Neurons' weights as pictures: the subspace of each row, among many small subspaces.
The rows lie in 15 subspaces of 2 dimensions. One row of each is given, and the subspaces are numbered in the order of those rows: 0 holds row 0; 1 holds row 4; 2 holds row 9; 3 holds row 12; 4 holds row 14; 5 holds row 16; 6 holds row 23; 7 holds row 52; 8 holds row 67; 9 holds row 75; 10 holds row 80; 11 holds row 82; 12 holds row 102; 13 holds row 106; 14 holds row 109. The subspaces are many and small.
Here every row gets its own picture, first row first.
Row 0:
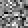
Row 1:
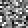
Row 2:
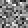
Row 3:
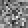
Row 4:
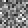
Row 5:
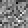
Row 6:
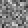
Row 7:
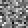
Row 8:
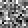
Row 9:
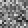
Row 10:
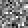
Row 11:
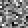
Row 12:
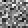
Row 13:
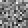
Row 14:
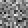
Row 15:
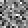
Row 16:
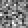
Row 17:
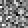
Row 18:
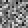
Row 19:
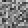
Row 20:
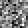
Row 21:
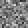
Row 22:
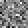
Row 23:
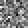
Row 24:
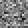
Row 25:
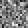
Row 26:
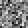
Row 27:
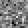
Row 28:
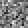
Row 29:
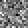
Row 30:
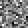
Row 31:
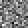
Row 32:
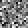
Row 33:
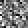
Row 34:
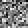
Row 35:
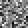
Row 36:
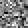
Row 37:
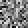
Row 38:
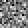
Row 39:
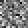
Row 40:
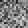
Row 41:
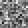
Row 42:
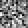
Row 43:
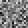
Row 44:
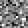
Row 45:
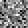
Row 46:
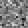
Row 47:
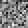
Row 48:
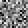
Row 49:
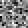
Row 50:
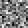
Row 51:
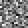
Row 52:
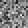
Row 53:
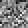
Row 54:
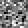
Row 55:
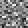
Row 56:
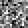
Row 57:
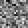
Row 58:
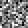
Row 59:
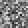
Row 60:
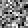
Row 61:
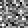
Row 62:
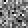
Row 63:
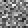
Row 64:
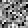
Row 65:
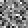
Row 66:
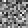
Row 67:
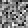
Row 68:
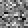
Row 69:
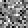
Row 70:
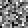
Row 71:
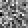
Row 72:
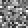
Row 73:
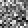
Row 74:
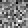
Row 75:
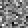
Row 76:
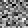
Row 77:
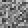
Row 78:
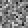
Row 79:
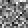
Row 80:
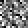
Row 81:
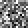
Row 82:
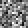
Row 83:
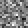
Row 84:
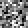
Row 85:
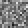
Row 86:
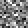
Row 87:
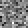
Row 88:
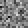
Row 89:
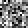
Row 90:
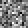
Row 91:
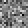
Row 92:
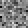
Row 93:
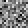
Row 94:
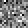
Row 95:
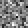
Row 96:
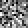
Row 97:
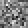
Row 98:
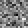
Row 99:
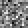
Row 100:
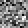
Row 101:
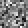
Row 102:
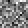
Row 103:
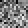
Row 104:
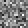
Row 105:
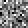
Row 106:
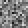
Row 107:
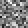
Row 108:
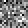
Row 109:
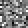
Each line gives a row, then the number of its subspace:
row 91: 11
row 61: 9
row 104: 11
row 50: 3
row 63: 3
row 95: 8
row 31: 6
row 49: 10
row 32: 6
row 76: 3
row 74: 4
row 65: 10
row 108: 13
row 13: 4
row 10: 0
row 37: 6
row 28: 2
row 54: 5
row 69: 14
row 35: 9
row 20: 13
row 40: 7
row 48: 9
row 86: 4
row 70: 1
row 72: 10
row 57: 12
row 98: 8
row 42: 5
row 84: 13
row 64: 0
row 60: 0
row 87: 14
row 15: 10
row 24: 0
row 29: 14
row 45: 14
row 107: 4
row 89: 11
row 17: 6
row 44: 1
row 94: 13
